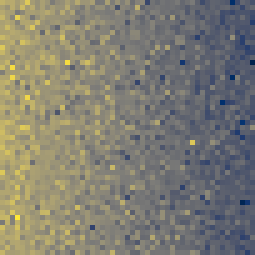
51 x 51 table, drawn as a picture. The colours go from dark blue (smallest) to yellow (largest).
Slope: up to the left. Grain: fine. Odd rows or columns: none. Stripes: none. Average level on the scale: 50%.
